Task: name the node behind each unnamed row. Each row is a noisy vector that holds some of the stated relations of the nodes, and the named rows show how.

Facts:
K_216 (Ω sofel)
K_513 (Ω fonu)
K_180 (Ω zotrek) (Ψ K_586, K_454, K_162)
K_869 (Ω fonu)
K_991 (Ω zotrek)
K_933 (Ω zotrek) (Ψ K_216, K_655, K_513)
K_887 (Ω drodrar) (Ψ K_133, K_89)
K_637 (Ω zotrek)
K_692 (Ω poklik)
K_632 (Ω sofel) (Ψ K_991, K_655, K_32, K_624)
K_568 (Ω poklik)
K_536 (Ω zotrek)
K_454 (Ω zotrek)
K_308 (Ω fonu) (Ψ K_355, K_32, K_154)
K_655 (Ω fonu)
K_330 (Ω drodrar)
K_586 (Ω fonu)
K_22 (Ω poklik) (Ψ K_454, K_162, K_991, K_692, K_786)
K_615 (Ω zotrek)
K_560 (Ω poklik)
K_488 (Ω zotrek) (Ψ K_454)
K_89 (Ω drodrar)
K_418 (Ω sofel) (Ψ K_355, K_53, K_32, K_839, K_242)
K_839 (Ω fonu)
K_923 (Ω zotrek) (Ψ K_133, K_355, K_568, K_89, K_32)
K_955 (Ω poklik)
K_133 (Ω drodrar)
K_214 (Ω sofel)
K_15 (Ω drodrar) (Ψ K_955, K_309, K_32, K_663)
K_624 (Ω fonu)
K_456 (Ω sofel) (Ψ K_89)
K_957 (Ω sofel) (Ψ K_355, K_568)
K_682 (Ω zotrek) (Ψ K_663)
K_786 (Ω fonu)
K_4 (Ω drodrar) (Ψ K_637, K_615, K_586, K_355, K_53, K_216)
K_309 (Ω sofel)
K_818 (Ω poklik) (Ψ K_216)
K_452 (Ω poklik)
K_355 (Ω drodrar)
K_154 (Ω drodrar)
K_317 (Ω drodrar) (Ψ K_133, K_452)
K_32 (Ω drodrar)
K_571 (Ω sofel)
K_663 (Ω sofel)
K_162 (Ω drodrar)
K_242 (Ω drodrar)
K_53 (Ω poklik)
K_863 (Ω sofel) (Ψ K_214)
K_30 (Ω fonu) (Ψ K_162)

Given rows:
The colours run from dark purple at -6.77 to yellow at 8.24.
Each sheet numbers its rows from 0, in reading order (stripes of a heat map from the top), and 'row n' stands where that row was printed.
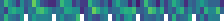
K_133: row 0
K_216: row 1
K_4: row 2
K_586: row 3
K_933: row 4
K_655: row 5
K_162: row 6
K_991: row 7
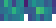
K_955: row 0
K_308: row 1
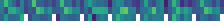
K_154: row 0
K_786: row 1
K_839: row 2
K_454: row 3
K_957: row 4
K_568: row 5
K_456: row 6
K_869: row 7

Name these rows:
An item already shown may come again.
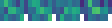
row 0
K_154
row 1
K_15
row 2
K_923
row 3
K_513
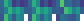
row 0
K_456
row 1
K_456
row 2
K_786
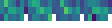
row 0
K_242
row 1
K_15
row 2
K_624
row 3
K_180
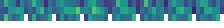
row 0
K_887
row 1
K_162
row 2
K_682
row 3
K_418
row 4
K_4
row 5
K_692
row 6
K_355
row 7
K_32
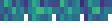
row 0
K_22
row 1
K_663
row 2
K_452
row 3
K_30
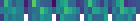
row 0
K_53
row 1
K_818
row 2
K_418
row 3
K_330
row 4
K_632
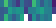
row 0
K_89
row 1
K_53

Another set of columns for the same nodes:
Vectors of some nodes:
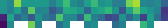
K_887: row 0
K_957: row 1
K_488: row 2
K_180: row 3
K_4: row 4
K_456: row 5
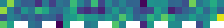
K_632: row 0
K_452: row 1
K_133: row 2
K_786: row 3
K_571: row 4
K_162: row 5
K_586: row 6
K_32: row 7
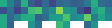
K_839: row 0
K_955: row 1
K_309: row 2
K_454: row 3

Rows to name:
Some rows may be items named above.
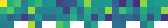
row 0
K_923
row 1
K_418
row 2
K_216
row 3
K_933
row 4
K_452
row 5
K_933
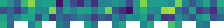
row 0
K_839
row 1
K_933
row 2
K_692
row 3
K_818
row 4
K_655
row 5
K_933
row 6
K_632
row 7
K_30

